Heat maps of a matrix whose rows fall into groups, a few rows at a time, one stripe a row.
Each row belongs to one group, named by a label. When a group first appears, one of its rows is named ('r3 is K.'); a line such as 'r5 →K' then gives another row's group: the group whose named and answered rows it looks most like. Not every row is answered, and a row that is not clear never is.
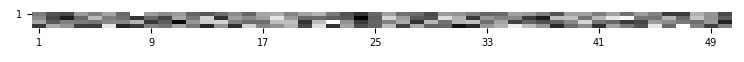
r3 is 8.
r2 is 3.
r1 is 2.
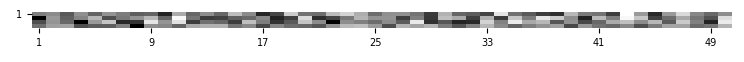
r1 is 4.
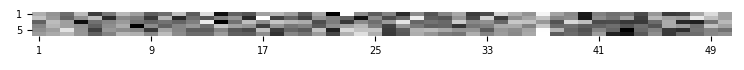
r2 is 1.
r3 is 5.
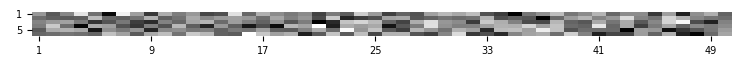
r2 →3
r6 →5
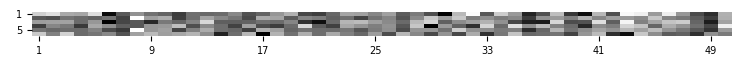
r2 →2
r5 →2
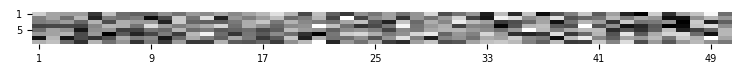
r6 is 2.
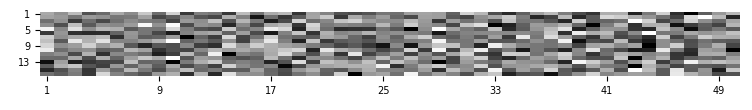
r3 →4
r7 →1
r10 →8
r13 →4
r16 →3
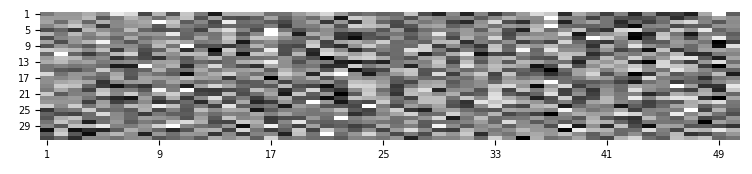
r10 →1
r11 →5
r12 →2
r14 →2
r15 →3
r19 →2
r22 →2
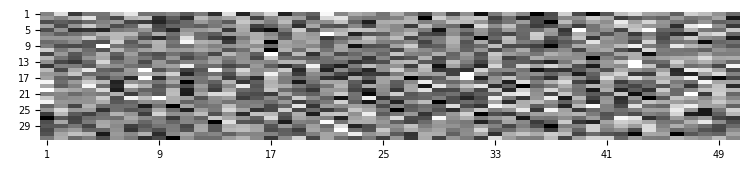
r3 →3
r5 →4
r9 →3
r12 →1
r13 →3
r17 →2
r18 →1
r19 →8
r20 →1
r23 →1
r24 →4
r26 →5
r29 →3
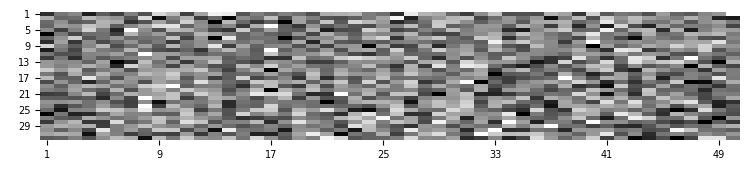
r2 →2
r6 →4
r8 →4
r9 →1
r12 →4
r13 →2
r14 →8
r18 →5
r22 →2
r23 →2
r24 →2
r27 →4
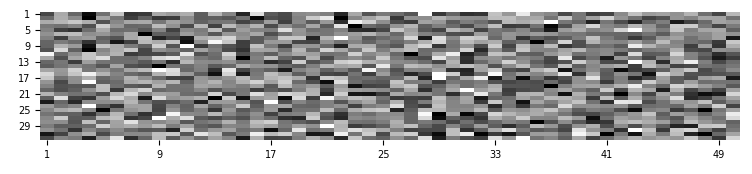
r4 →3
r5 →3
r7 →8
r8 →2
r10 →5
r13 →4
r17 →8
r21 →5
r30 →4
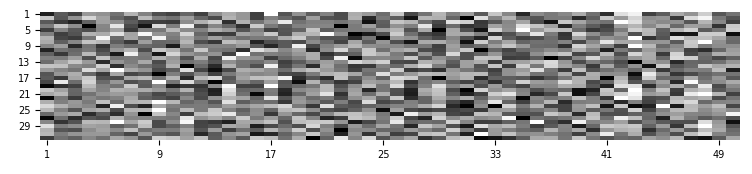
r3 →3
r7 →3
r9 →4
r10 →5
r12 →3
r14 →1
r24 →8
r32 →5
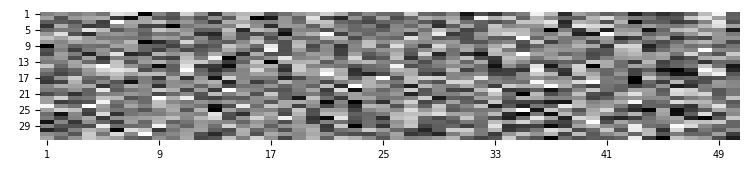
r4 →4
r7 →1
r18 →5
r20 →3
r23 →3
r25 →1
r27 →5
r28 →4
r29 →3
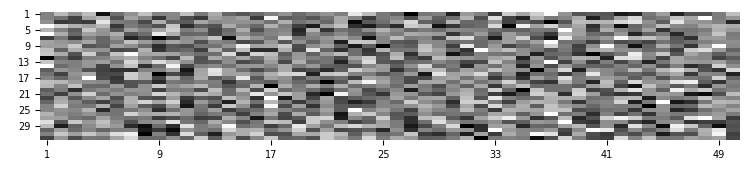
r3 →3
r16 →8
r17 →8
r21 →5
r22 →1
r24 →1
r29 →4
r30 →4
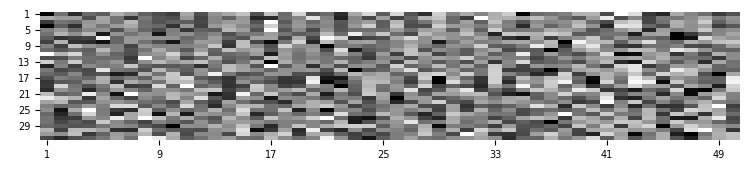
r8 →4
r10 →3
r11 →1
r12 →2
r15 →3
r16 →2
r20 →5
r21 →8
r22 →1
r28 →3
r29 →4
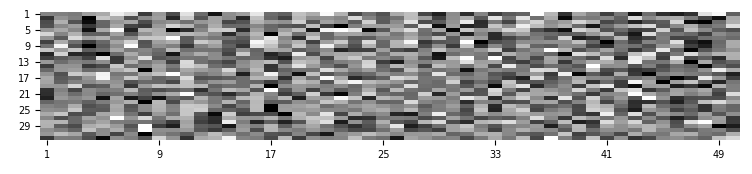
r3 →5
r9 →5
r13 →8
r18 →4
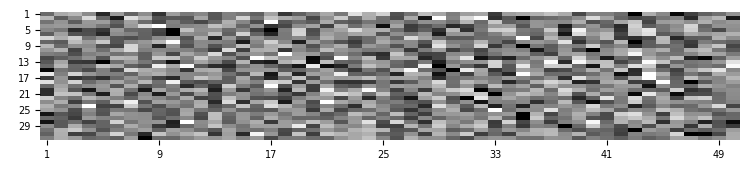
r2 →8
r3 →1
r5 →4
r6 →4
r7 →1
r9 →8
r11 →3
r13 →4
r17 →4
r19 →1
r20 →5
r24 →8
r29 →8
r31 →5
